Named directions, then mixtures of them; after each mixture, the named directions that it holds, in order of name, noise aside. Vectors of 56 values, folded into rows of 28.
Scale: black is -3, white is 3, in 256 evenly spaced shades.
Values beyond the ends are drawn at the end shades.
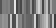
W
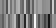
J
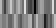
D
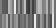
D, J, W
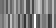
J, W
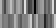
D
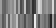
D, J, W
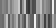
D, J, W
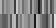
W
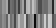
D, J, W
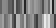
D, J, W
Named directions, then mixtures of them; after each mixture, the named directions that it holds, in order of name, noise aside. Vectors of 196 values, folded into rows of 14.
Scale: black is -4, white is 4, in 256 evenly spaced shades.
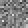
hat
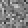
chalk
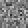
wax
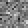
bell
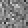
chalk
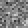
bell, hat, wax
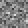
bell, chalk, wax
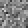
bell, hat, wax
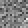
hat, wax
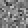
bell, wax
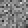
hat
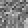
bell, hat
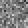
bell, chalk, hat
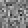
wax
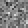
bell, wax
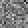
chalk, hat
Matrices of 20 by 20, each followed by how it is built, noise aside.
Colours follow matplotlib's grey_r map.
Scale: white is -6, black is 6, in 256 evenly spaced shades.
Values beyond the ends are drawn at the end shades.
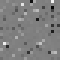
sparse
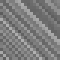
Toeplitz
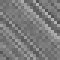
Toeplitz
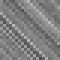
Toeplitz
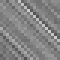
Toeplitz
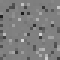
sparse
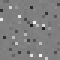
sparse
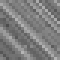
Toeplitz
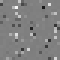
sparse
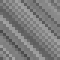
Toeplitz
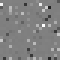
sparse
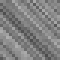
Toeplitz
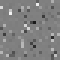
sparse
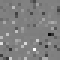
sparse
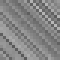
Toeplitz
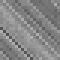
Toeplitz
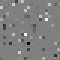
sparse
